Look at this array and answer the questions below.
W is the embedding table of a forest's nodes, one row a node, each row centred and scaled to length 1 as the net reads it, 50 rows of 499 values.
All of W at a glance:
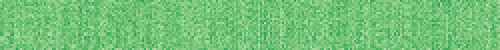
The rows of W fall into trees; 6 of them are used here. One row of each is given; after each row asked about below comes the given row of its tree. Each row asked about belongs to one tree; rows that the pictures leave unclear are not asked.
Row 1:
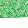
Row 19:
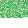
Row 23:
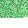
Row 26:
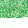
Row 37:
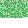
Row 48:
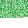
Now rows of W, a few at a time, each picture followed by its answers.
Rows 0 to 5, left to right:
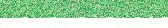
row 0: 1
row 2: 37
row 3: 48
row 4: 19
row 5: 48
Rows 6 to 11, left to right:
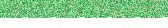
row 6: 26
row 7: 1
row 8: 26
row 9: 23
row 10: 48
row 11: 37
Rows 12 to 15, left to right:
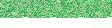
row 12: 26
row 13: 19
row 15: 26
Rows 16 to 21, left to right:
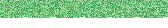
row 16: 37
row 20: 48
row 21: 26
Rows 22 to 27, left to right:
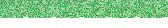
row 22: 23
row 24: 19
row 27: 1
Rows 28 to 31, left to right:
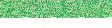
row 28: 26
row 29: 37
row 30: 37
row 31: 23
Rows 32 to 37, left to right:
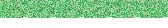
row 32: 26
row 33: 26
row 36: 37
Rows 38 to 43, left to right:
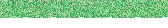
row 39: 37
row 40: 37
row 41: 1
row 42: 26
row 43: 37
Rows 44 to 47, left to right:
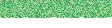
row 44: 19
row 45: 1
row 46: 23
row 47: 1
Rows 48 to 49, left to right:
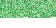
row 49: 48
